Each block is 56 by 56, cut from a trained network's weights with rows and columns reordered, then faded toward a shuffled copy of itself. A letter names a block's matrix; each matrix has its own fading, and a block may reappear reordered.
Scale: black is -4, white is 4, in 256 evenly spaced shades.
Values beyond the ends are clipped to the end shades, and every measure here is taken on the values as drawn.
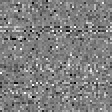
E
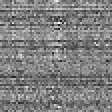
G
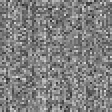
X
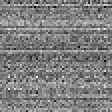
G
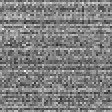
G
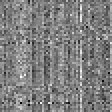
X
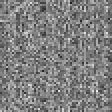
X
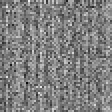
X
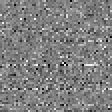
E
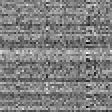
G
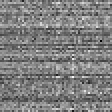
G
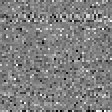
E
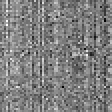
X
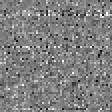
E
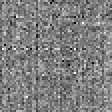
X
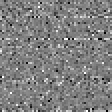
E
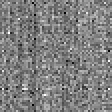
X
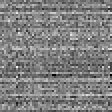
G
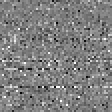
E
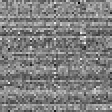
G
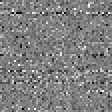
E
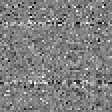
E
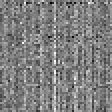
X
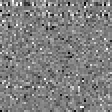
E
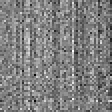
X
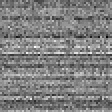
G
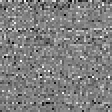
E
